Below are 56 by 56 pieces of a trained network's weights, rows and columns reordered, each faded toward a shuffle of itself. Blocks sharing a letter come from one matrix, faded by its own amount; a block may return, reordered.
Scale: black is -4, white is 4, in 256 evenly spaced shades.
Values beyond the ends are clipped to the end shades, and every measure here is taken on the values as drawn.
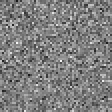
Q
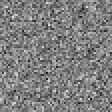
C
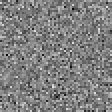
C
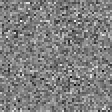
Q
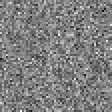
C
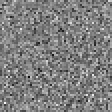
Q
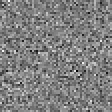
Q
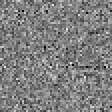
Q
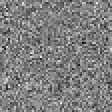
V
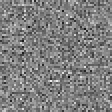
V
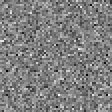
Q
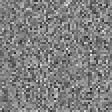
V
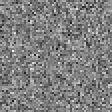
C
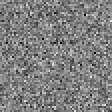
Q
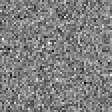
C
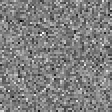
C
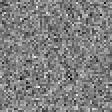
C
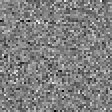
Q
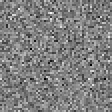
Q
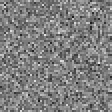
C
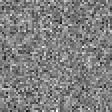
C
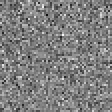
V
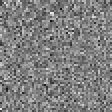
V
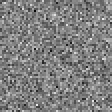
C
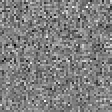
Q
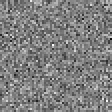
C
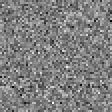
Q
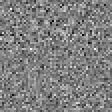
Q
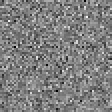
Q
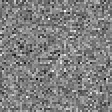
Q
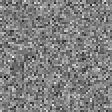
C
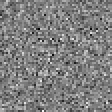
Q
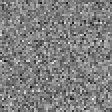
Q
